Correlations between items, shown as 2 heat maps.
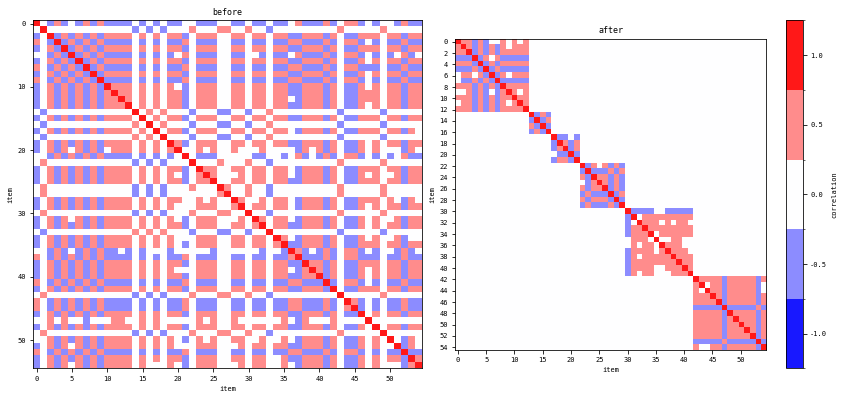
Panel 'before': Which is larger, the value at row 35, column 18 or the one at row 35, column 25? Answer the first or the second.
the second
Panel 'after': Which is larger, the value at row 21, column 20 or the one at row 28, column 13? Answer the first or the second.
the second
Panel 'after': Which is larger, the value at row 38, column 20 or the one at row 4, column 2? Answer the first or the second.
the second
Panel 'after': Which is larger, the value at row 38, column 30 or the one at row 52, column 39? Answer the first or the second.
the second
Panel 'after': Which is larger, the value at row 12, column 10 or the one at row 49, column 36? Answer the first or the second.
the first
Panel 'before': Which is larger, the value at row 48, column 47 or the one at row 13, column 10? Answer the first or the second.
the second
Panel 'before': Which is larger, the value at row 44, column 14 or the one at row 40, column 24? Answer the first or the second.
the second
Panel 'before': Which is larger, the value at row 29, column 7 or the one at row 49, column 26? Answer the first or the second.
the second
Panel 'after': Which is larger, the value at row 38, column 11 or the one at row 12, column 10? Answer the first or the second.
the second
